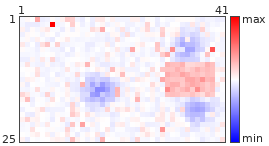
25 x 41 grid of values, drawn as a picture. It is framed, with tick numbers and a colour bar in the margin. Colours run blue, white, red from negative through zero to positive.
No single row or column stands out from its neighbours. There is no overall slope. The middle right is the ninth with the highest average. In the middle right lies a patch that is higher than the rest. Three dips sink into the field.
